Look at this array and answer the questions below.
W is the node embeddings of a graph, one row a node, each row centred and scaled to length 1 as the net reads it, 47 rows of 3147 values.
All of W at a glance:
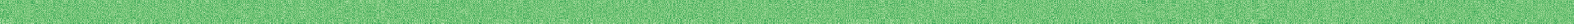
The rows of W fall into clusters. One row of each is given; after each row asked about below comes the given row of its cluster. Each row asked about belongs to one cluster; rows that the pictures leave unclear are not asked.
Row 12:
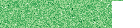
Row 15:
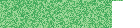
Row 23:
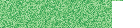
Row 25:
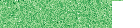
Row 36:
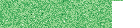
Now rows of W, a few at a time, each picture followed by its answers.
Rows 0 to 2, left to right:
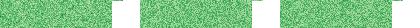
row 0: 36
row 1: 25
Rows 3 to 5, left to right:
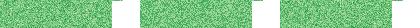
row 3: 36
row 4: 36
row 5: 12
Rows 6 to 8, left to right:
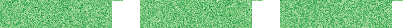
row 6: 36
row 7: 25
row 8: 15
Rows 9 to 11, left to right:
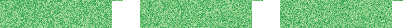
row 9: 15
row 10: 36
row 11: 36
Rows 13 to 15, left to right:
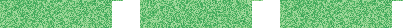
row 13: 15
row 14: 25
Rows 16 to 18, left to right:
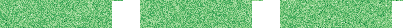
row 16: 36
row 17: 25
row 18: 23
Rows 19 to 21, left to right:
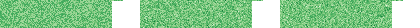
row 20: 12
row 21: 23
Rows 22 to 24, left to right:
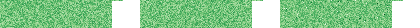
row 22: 15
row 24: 15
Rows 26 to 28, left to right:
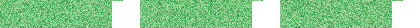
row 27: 23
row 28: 15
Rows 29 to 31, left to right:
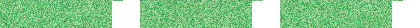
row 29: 36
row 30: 15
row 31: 36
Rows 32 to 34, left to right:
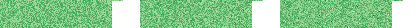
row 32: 25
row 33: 15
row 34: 36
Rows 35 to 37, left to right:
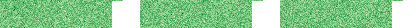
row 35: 15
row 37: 36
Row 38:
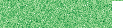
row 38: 25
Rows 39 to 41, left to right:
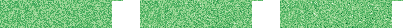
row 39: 12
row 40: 12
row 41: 12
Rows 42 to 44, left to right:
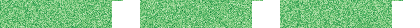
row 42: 12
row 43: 23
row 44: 12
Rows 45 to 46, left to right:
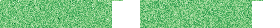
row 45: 25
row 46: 12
